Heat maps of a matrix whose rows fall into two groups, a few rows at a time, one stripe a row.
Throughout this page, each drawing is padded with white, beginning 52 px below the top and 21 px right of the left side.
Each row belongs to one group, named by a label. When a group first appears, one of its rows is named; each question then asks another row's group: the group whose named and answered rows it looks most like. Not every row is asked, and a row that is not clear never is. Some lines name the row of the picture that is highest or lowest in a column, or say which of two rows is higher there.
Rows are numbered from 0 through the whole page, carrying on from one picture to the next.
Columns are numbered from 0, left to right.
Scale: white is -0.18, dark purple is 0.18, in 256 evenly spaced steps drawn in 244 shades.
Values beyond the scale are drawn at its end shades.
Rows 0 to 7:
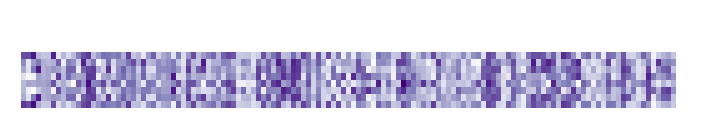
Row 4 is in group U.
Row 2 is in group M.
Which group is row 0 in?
U
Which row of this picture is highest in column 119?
4
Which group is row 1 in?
M
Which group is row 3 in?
M
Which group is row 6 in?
M
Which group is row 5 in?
M
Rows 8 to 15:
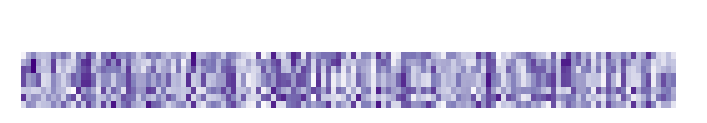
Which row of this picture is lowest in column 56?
8
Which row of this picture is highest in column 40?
13
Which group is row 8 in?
U
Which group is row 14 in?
M
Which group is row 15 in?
U
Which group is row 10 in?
U
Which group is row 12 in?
M
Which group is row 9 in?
U
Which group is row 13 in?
U
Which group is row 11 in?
M
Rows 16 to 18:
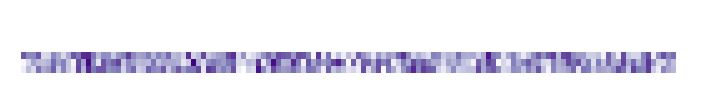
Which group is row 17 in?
U
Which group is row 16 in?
M
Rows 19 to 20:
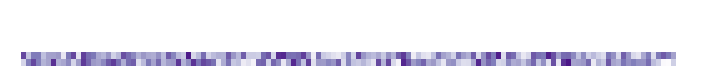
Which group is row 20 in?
U
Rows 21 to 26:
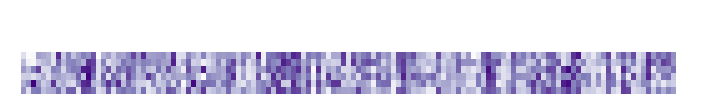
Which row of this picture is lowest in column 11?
26
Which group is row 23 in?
M
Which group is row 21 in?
M
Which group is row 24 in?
U
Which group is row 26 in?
M
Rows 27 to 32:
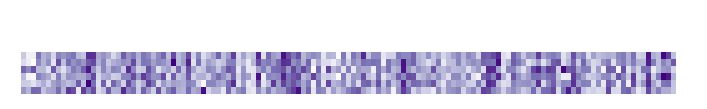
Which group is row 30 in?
M
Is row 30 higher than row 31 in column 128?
Yes
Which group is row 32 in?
M
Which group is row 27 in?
M
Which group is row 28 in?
M
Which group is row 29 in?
U
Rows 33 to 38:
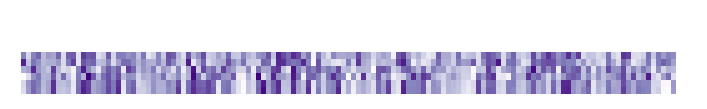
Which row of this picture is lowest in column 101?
34
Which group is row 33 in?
M
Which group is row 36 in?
U
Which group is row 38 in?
U
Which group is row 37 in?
U
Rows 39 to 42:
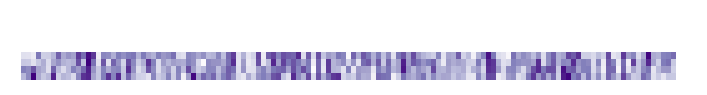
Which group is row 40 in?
U
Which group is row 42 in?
U
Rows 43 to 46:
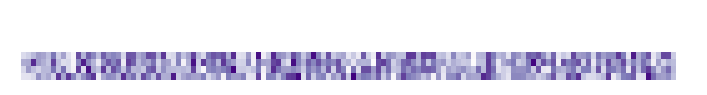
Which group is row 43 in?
U
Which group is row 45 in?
U
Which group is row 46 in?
M
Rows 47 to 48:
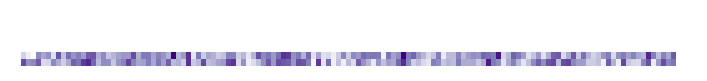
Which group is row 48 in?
M
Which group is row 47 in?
M
